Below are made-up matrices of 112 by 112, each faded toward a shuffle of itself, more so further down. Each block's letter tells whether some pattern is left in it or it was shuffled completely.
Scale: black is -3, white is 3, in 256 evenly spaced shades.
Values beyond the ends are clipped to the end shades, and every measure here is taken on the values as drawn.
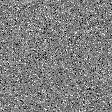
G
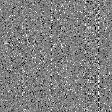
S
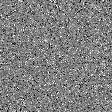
G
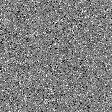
G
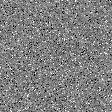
G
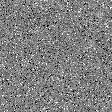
G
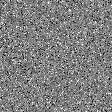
G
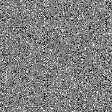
S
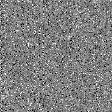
S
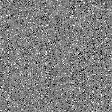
S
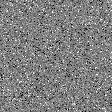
G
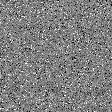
G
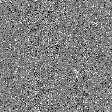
S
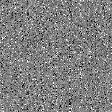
S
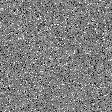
G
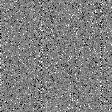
S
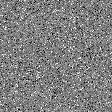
G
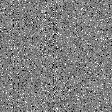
S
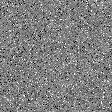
G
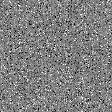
S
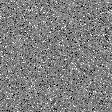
G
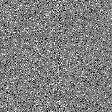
S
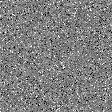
G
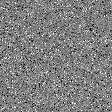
G
